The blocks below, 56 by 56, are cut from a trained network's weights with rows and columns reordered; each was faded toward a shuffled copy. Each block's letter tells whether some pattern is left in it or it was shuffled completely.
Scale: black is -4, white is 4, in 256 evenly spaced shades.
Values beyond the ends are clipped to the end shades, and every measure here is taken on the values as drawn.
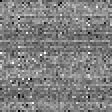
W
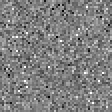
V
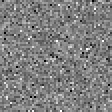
V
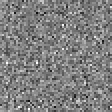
W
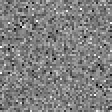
V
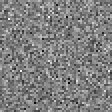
V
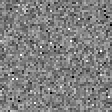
V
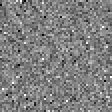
V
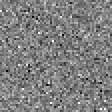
V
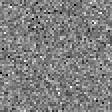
V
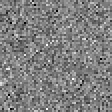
V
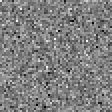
V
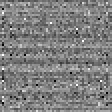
W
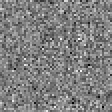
W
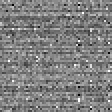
W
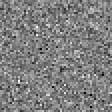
V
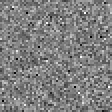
V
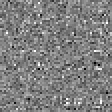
W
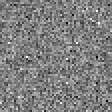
V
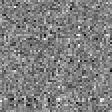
W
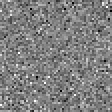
V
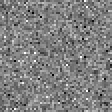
V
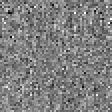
W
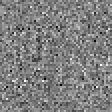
W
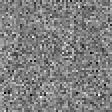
W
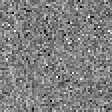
V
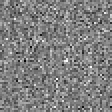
W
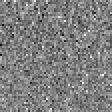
V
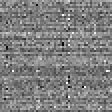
W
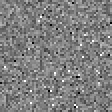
V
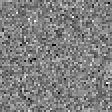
V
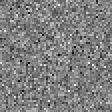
V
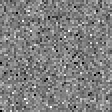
V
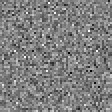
V
